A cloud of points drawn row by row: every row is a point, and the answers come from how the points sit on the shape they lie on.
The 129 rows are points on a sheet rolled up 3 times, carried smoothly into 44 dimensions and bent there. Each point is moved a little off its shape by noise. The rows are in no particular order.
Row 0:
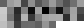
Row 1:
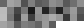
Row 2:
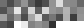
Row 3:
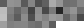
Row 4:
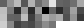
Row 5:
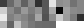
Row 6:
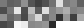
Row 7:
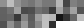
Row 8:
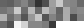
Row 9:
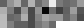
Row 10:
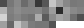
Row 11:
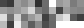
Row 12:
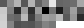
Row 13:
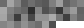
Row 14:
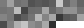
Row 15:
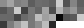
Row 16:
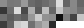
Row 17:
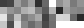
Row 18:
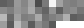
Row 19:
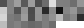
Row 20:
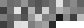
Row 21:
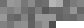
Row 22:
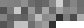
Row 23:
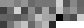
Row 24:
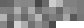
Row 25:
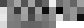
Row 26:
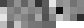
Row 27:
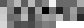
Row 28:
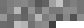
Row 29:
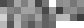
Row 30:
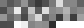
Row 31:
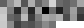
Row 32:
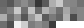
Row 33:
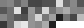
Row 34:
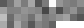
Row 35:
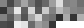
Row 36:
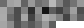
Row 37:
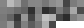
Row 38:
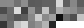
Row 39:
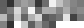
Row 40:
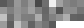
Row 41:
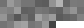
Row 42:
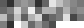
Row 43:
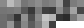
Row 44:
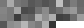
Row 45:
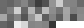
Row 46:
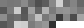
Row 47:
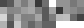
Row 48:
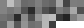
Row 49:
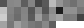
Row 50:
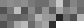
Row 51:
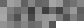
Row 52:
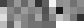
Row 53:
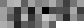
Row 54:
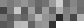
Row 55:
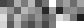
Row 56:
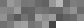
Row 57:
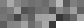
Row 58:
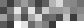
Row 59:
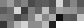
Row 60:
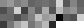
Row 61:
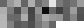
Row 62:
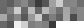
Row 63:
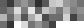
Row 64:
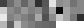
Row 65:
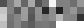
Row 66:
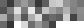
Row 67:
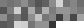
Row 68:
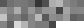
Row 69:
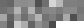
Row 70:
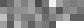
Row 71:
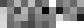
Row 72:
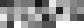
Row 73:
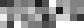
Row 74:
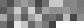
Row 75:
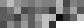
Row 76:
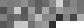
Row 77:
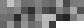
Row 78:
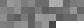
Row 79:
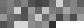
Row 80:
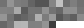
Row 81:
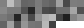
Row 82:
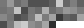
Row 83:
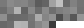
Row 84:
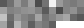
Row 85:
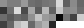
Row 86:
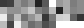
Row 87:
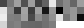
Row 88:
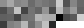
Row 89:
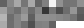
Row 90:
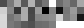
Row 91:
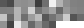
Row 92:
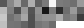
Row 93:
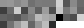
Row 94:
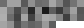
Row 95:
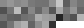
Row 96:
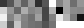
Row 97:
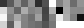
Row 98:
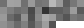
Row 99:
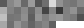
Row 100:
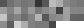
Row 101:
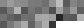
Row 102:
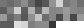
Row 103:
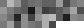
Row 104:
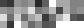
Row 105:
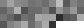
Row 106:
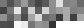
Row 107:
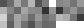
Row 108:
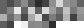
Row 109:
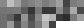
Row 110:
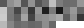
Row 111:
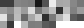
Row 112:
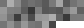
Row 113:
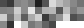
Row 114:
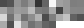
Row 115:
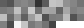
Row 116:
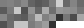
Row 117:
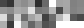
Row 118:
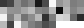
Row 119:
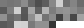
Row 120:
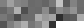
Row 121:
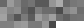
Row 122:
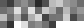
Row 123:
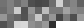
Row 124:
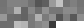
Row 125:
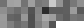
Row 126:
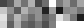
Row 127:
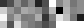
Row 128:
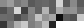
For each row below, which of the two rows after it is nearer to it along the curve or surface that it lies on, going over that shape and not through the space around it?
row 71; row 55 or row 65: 55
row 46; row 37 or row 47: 47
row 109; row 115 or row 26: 26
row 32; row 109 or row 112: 112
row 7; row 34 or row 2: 2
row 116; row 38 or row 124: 124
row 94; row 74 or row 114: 114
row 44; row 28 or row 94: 28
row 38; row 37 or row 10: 37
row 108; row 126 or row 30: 30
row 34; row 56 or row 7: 56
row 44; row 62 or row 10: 62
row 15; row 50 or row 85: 85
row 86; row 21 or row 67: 67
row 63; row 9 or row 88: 88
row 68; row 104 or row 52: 52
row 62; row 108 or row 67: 67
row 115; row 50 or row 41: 50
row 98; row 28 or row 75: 28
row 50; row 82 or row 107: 82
